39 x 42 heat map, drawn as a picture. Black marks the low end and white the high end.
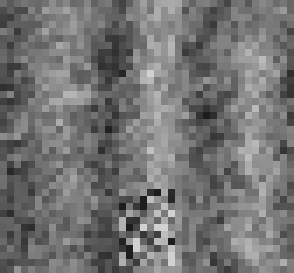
In the bottom middle lies a patch that is rougher than the rest. The bottom middle is the roughest part. Upright stripes repeat 3 times across the table.
